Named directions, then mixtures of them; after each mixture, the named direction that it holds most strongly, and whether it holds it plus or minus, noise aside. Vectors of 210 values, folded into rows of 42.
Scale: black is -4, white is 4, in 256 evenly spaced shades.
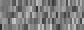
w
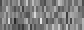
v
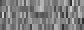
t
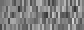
w, plus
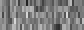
t, minus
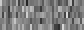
t, minus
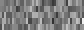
w, plus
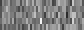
v, plus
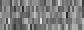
v, plus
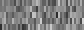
w, plus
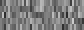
t, plus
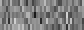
v, minus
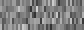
w, minus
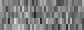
v, minus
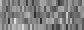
v, minus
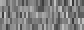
t, minus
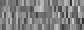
t, plus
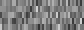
w, minus
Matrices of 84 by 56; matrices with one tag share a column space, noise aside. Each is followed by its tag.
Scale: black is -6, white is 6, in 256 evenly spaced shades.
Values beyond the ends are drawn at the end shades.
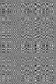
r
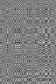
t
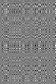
r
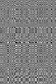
t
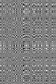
r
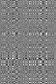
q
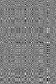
t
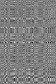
t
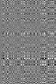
q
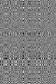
q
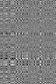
q
